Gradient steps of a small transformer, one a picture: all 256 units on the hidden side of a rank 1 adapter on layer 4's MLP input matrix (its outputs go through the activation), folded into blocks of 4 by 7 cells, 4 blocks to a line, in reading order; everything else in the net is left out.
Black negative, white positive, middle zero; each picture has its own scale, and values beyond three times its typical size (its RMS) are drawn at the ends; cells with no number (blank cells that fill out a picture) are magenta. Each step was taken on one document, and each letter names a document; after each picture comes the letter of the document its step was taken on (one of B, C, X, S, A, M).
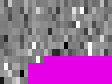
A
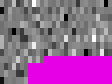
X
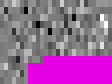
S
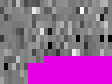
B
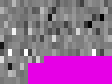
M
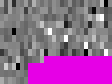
X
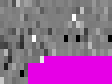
A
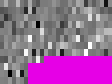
S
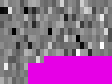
S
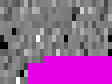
A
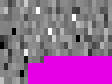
A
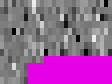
X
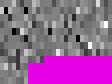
S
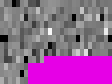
B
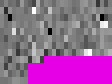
X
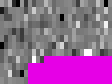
S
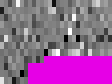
B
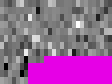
B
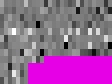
M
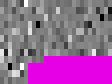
M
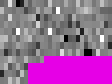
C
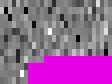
X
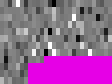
B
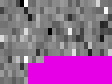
C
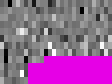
B
